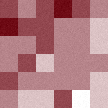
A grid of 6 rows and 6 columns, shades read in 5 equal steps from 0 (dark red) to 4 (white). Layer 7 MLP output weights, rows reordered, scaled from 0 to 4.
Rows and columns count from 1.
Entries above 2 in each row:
0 1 1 1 1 4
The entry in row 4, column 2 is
1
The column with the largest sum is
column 6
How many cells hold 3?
7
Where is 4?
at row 6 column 5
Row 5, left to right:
1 2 2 2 2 3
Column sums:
8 11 11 9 13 16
